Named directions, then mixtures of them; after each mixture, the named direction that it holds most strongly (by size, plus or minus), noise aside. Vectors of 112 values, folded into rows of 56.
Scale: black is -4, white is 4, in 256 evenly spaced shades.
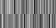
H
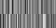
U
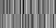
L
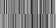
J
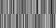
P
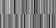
H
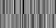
L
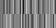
L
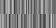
U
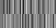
L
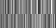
P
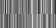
J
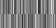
P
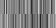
J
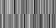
H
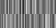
L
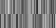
P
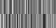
U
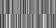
U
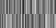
L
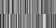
U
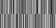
P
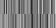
J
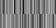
L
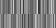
P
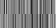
J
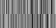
J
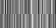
J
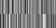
U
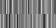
U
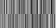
J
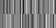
L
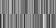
H
